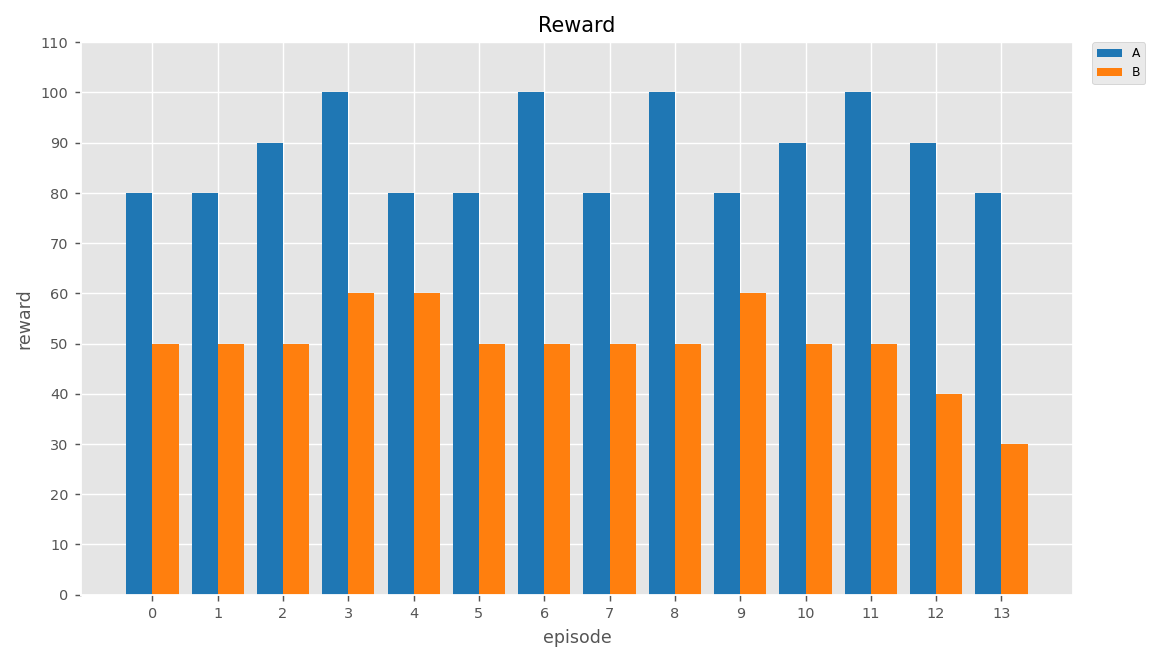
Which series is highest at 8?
A
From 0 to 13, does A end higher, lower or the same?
the same
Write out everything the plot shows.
Title: Reward
x-axis: episode, ticks 0 1 2 3 4 5 6 7 8 9 10 11 12 13
y-axis: reward, ticks 0 10 20 30 40 50 60 70 80 90 100 110
Legend: A, B
Values:
A: 80 80 90 100 80 80 100 80 100 80 90 100 90 80
B: 50 50 50 60 60 50 50 50 50 60 50 50 40 30
